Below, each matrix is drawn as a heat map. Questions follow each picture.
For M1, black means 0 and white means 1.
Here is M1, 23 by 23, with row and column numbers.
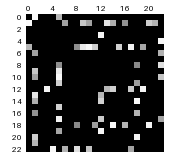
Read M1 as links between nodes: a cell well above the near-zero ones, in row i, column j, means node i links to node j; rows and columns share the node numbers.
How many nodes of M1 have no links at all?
2
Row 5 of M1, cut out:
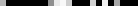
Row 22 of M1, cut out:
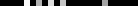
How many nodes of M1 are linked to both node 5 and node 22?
3
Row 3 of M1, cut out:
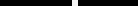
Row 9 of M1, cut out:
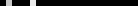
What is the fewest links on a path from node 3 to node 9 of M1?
4
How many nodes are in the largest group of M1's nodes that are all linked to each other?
2
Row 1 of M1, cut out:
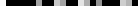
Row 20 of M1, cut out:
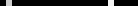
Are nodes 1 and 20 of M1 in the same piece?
yes
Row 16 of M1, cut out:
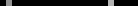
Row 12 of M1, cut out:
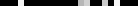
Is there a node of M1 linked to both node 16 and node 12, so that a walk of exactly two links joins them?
no
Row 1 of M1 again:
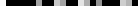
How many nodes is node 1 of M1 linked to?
9
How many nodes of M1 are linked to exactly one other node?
4
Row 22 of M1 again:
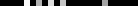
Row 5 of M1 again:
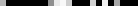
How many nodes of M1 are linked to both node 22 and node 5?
3
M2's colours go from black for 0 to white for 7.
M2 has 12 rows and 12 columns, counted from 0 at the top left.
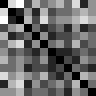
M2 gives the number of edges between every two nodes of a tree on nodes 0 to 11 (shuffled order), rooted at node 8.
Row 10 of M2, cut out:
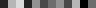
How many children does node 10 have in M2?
1
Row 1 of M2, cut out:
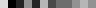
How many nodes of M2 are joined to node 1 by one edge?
2
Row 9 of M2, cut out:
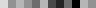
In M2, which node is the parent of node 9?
7
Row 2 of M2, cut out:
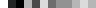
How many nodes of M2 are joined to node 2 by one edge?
1
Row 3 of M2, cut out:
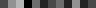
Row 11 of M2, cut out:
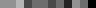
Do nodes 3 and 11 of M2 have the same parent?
yes
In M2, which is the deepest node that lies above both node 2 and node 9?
6
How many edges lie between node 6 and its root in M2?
1
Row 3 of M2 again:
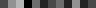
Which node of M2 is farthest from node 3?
2
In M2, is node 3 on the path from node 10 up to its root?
yes
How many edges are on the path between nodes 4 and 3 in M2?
3
